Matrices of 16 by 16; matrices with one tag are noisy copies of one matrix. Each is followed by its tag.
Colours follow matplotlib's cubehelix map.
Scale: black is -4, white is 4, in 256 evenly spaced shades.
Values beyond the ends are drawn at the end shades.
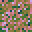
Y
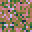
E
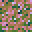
Y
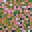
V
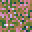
E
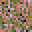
E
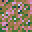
Y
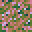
Y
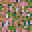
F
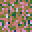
F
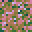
Y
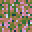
F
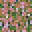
F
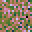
V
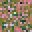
E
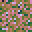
Y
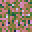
F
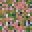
F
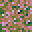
Y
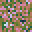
E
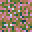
E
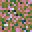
E
